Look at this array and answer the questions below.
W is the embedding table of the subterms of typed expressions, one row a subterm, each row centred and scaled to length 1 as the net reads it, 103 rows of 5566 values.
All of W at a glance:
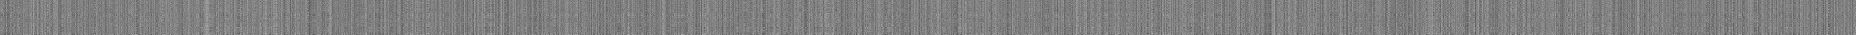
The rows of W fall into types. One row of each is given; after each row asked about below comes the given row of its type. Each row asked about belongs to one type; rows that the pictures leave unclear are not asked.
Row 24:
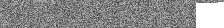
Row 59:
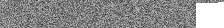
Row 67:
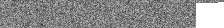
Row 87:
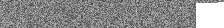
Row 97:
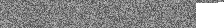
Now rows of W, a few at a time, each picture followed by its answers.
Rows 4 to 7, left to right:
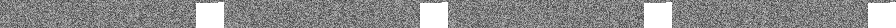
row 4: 87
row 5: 59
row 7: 97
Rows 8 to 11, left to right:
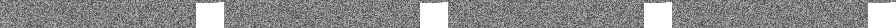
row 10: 87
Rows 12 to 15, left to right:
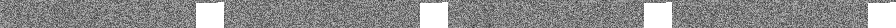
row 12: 59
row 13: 97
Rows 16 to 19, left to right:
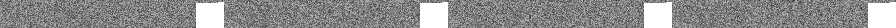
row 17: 97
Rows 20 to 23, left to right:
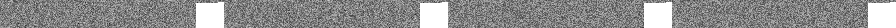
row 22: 87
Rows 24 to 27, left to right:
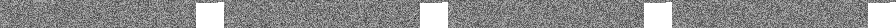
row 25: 97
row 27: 67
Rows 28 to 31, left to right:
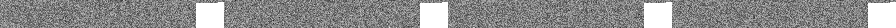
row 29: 87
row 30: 24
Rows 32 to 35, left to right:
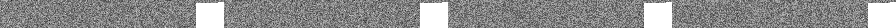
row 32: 87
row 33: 67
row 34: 87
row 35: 24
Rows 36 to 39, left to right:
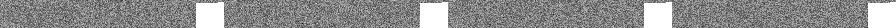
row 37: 67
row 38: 59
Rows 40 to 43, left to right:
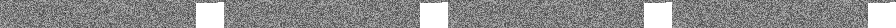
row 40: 67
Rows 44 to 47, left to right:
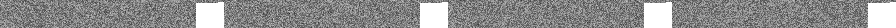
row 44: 97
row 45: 67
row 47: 67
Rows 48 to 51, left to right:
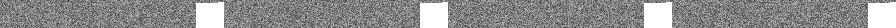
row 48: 87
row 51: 87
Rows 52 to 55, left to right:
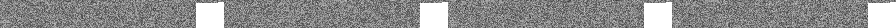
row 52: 97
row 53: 67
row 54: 24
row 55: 24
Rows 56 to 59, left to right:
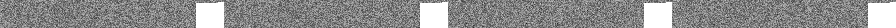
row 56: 59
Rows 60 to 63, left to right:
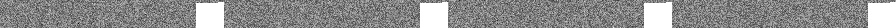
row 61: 97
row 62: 87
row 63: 87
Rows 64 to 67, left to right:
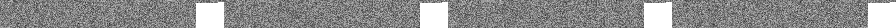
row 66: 24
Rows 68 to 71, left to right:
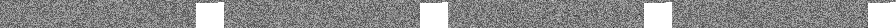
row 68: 67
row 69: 97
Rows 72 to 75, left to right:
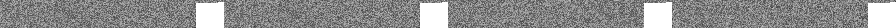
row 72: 87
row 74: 67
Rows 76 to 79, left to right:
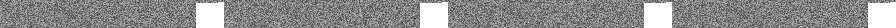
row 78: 87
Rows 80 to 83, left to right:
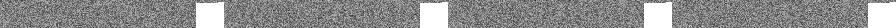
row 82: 59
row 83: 59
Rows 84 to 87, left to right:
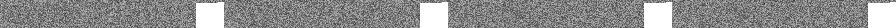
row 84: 24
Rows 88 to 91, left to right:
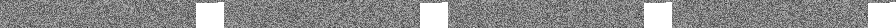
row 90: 24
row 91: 59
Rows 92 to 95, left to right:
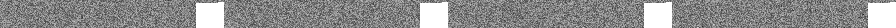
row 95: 24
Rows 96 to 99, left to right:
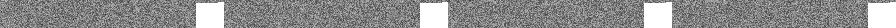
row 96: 59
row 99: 24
